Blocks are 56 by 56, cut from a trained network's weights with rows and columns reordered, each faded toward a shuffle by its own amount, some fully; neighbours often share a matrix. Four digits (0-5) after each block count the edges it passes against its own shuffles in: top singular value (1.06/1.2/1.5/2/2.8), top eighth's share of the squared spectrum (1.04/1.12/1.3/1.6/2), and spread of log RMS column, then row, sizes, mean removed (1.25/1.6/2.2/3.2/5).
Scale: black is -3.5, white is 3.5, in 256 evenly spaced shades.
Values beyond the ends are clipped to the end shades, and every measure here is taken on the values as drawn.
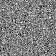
0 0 0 0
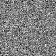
3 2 0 1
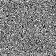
0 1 0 0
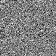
2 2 0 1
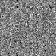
3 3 1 0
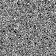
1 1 0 0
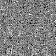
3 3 1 1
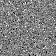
0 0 0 0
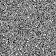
0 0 0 0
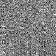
3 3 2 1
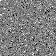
0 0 0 0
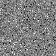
0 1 1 0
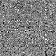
3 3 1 1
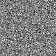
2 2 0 0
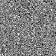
2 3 1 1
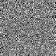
3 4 2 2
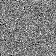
0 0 0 0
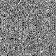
3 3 1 1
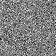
0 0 0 0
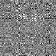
3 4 2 2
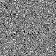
3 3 1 1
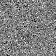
1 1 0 0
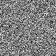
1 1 0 0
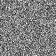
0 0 0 0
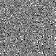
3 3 1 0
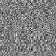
4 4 2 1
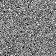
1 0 0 0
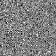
3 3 1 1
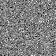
1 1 0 0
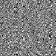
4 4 2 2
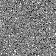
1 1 0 0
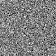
2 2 1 1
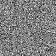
2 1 0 0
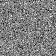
1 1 0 0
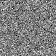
1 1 0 0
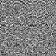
4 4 0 3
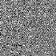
3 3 2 2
